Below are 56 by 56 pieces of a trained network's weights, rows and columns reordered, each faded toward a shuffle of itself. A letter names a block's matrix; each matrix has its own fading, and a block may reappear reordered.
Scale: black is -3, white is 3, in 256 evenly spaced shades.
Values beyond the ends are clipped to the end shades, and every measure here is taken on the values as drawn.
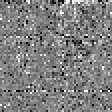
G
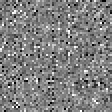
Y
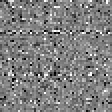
G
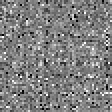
Y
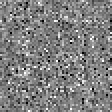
Y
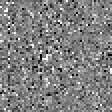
Y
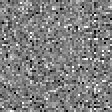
Y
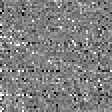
G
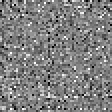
Y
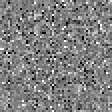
Y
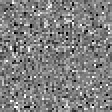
Y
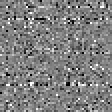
G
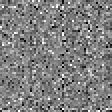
Y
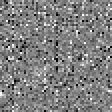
Y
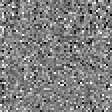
Y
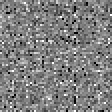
Y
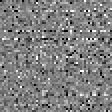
G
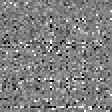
G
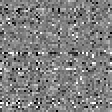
G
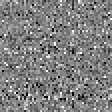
Y
